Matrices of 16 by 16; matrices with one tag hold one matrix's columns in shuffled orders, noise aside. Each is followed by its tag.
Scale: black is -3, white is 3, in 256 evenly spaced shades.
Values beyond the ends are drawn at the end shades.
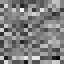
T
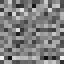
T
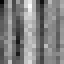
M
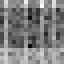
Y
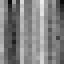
M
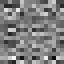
T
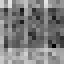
Y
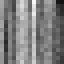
M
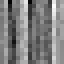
M
